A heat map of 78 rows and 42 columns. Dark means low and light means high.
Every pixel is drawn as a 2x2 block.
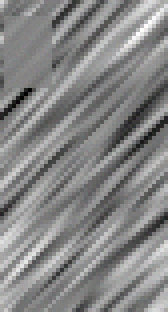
Ninth with the highest average: bottom left. Mirror symmetry: none. Slope: none. Ninth with the lowest average: middle right. Calmest part: top left. Grain: diagonal, up to the right. Odd patch: calmer, in the top left. Odd rows or columns: none.
